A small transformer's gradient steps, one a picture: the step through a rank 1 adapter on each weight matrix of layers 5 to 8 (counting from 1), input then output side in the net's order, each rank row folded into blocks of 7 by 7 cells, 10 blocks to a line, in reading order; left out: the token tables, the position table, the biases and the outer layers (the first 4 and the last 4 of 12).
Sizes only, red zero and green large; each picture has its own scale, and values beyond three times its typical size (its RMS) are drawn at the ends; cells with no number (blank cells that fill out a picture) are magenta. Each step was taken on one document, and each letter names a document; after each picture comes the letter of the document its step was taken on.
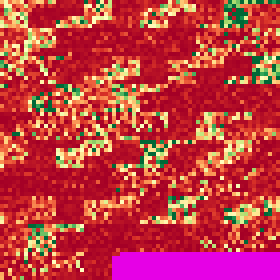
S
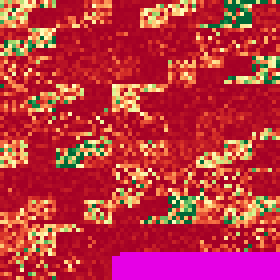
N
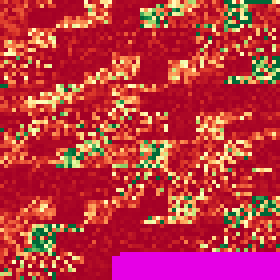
N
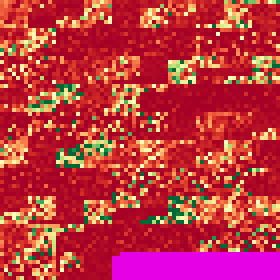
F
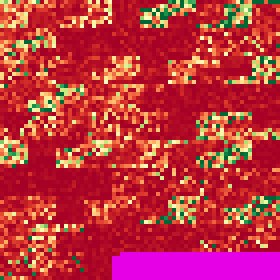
S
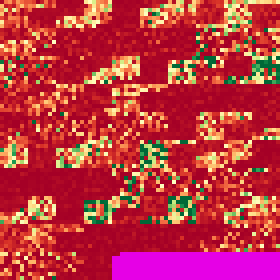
N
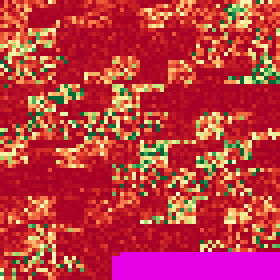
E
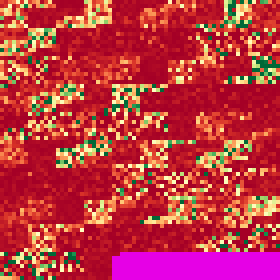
F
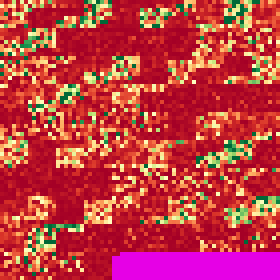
S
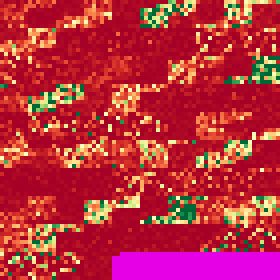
N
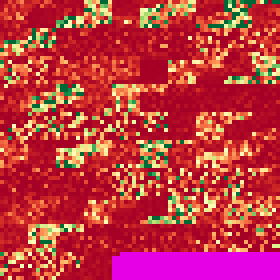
F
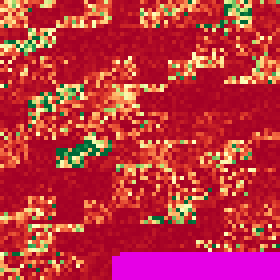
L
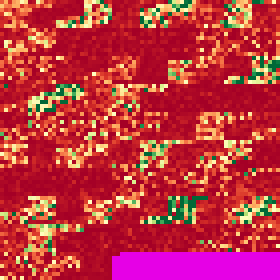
E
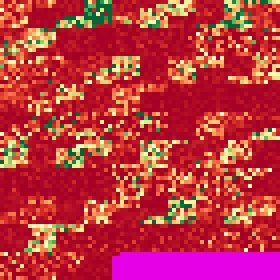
F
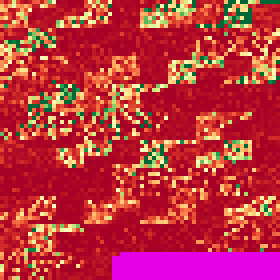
L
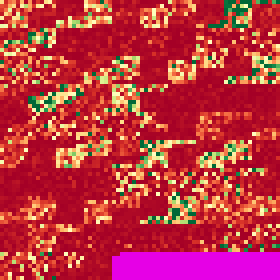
F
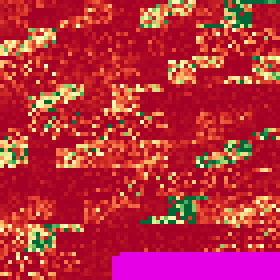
N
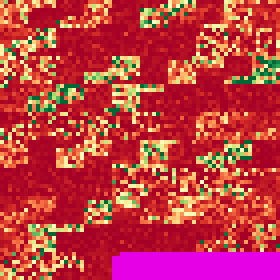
E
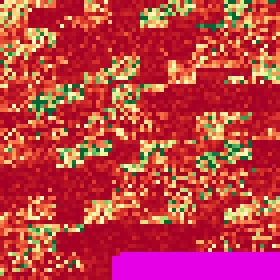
E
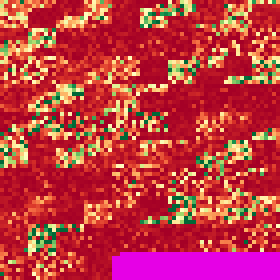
F
